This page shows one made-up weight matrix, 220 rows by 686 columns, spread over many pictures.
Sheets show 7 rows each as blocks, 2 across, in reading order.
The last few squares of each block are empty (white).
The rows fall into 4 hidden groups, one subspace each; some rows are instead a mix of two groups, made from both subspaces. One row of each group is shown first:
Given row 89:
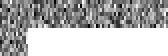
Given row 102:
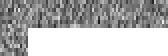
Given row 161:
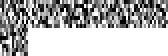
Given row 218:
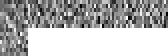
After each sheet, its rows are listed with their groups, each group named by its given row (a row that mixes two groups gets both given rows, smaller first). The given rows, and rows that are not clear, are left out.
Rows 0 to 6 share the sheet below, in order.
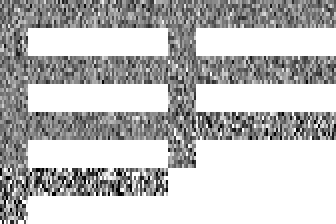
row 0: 102
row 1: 161
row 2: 102 and 218
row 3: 89
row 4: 89
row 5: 218
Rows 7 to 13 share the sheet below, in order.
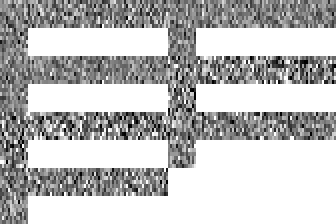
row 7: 218
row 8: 89
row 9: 218
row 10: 89
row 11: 161
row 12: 89
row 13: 218
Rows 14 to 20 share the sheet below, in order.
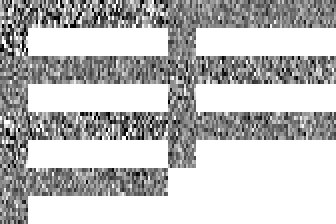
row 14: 102
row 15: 218
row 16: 102
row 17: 89
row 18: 89 and 218
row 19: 89 and 218
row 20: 89
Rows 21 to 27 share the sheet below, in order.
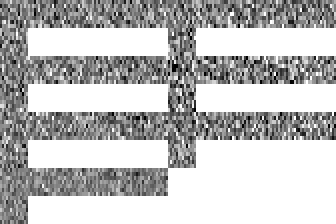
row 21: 89
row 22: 161
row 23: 161
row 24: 89
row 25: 89
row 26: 218
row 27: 89
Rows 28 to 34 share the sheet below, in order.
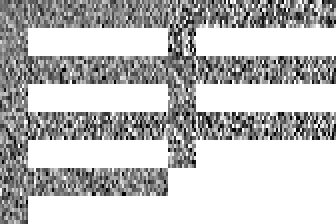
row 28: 218
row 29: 102
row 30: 161
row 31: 218
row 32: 218
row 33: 218
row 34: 89
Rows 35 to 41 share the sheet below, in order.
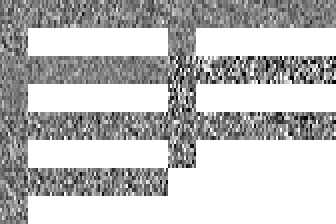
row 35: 102
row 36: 89
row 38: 89 and 218
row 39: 218
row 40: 89
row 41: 218
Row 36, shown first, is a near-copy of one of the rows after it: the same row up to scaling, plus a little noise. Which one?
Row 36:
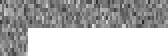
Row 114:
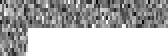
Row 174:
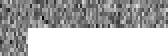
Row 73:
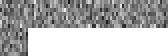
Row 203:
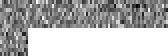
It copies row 114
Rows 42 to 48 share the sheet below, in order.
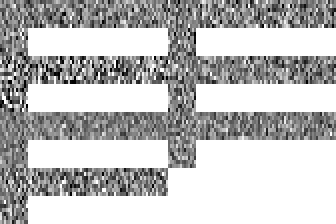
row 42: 161
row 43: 89
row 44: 102
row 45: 89
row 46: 161
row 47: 102
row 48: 161
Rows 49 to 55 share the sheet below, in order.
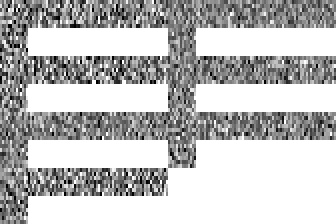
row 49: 102
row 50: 161
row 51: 89
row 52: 89
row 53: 218
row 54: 102
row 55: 218
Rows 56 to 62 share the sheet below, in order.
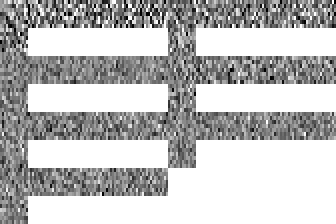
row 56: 218
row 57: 218
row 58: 102
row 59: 161
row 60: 161
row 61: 218
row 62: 218
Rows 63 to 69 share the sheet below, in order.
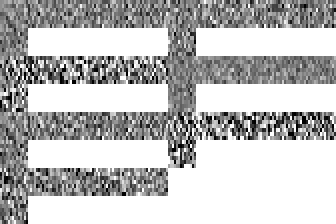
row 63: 218
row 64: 89
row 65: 161
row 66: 161
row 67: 218
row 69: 89
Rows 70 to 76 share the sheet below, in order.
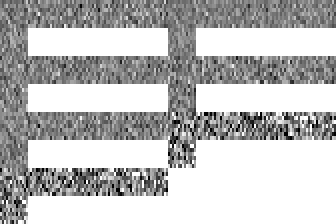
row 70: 218
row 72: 89 and 102
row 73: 89
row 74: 218
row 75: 89
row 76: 89
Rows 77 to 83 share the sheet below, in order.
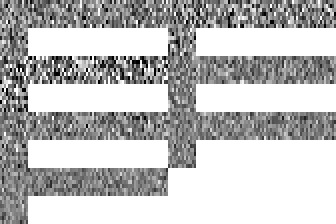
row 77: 218
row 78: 161
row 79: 89
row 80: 102 and 161
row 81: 89
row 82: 89
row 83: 161
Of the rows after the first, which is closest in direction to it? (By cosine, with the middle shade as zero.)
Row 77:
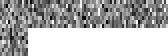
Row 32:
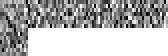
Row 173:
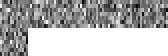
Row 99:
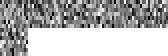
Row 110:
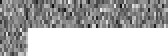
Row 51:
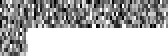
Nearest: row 99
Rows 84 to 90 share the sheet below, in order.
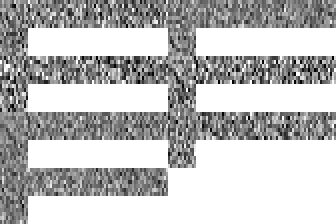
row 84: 161 and 218
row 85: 102
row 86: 89
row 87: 218
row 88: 218
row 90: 161
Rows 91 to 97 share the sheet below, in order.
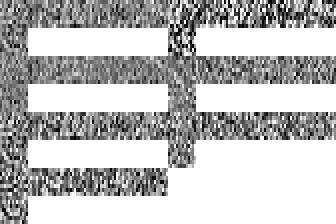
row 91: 102
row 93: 102 and 161
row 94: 218
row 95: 102
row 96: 89
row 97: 102
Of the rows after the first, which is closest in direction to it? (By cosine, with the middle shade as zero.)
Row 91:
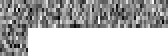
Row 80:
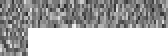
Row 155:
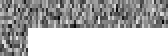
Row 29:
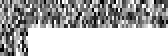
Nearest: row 155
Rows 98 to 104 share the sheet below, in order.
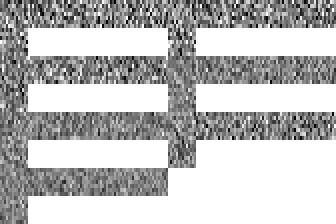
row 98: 218
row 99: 89 and 218
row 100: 161
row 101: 218
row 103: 218
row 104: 161
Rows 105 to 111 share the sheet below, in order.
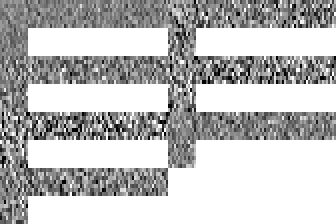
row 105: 218
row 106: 89 and 218
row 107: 161
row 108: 161
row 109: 161
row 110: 89
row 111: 161
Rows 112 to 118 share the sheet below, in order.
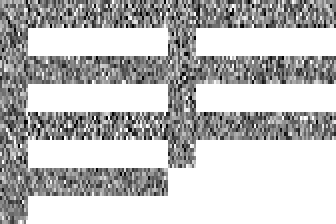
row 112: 218
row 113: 102 and 161
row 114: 89
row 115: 102
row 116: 218
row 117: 89
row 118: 89 and 161
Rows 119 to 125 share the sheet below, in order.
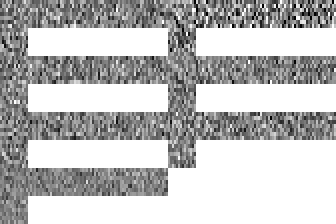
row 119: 102
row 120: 218
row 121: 102
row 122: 89 and 218
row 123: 102
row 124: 89 and 161
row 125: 89 and 218
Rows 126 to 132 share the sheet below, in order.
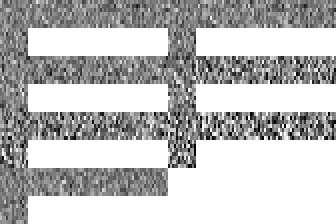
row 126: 89
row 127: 89
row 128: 161
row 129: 218
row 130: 102
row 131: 89
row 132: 161
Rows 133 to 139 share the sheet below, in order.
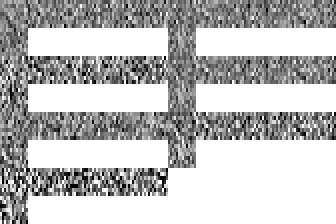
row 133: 218
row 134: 218
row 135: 218
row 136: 218
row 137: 102
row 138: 218
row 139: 161
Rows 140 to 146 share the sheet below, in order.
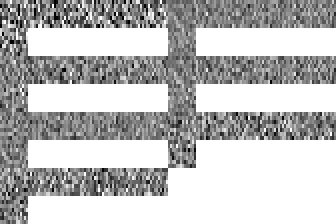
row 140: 89
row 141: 218
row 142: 161
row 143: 218
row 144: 102
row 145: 89 and 102
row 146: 102 and 218
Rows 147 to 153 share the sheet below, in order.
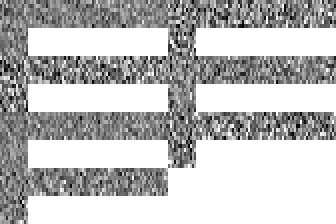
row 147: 89
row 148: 102
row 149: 89
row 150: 161
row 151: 218
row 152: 161
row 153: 89 and 161
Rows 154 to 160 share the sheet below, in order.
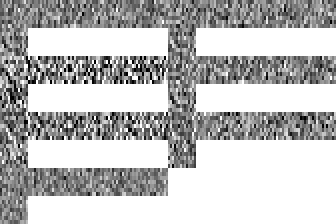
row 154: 102
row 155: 102
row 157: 102
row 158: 218
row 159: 89 and 161
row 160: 89
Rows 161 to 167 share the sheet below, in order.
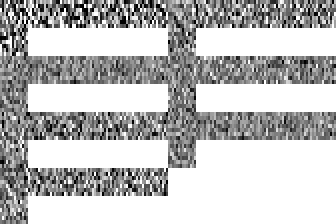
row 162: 218
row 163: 102
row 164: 89
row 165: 161
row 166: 102
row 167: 218
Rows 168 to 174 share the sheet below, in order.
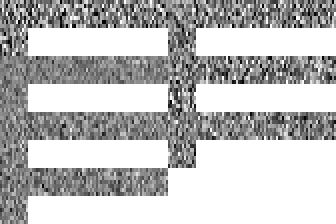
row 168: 161
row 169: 218
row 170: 89
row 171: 102
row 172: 161
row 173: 89
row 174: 89
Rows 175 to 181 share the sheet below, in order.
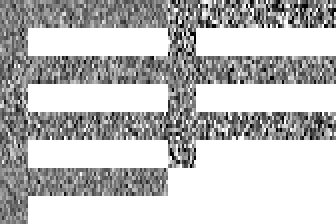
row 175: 161
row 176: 89
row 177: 102
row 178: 161
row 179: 218
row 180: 102
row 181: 218
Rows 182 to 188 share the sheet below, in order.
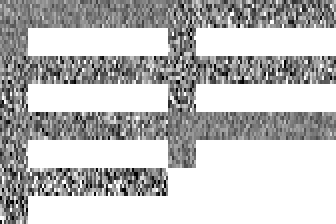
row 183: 161
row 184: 102
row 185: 102
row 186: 89
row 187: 102
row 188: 89 and 161
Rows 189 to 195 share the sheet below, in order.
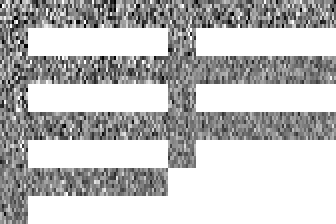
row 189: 102
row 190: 161
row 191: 102
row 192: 102
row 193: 161
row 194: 89
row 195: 102 and 161
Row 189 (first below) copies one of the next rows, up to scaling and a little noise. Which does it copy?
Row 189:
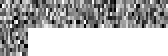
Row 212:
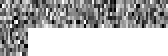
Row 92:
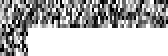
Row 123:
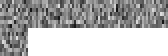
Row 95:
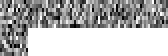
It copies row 212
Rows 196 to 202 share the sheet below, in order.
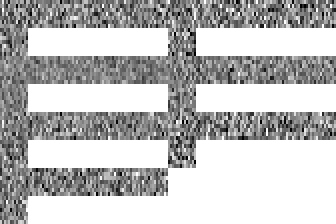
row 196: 161
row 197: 89
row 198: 89 and 102
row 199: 161
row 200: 102 and 161
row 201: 102
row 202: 89
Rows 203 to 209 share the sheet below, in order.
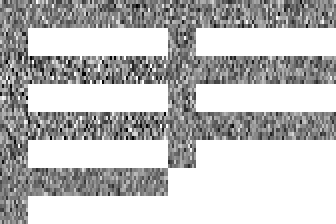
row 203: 89
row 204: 102 and 161
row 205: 218
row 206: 102
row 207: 218
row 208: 161
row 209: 89 and 102
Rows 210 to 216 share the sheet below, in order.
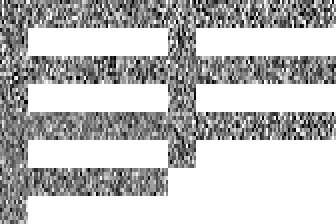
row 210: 161
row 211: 218
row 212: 102
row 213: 89
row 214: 161
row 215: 218
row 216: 89
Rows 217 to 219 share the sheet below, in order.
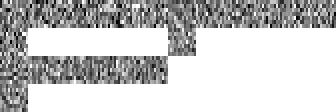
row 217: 89
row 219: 102
